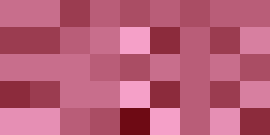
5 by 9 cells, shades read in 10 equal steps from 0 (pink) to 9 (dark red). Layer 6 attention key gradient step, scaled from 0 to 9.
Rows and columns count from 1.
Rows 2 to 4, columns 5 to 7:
0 7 4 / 5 3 4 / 0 7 4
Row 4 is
7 6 3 3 0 7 4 6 2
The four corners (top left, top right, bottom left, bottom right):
3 4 1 7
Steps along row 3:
same same up up down up down up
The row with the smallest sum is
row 5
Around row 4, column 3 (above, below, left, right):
3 4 6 3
